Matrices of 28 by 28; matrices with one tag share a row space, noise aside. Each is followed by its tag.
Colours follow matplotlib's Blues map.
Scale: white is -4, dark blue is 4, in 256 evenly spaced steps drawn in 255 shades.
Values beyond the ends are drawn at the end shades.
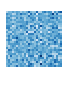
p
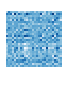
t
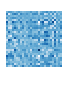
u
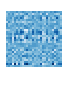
t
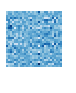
u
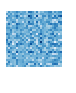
p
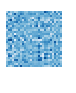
u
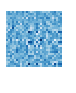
p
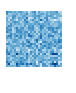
p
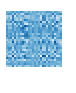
t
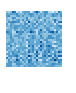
p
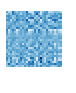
p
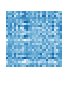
t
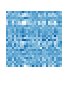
t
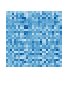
t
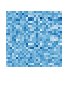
p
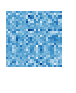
p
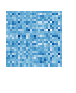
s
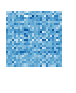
t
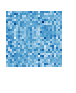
u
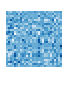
u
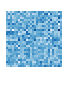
s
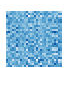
p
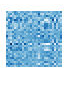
u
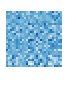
p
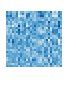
s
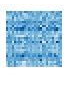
t
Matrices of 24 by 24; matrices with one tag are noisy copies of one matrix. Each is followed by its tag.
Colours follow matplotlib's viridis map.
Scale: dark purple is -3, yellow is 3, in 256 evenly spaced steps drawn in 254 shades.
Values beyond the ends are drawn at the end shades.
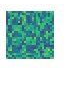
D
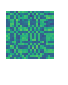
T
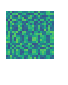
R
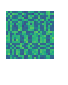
R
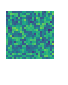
D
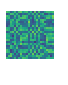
T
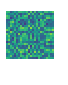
T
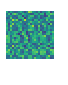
R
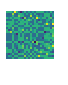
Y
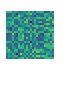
Y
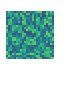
D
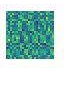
R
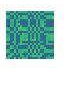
T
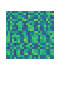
R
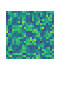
D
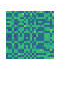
Y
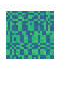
R
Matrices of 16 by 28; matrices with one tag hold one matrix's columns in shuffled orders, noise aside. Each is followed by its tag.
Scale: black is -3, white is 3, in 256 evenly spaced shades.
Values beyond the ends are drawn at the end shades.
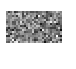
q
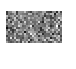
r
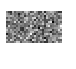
r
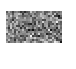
q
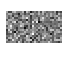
r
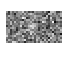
r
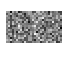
r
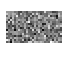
q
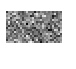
q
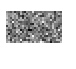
q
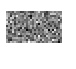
q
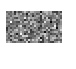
r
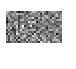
r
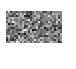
q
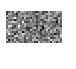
r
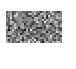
q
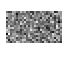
r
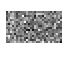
q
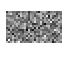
q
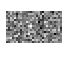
r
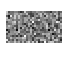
q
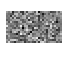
r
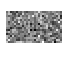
q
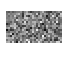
q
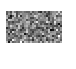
q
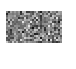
r
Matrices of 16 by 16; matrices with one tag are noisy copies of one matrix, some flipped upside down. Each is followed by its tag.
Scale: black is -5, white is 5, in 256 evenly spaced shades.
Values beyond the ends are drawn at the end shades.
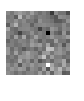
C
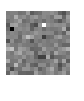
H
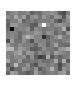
H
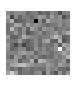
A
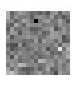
A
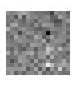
C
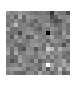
C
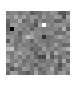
H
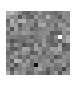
A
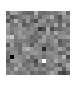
H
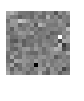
A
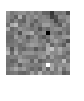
C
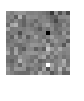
C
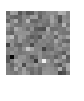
H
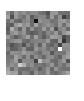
A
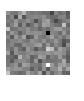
C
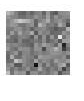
A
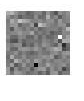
A
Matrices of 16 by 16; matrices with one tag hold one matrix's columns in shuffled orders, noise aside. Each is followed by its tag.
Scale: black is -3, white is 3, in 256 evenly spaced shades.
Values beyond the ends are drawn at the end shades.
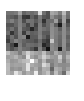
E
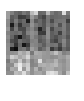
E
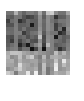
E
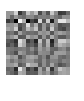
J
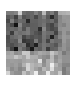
E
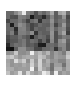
E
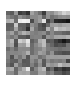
J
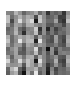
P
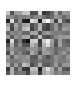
J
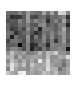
E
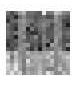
E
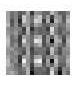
P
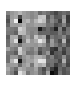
P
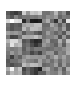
J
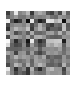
J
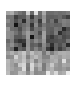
E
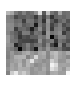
E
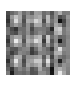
P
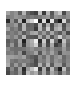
J
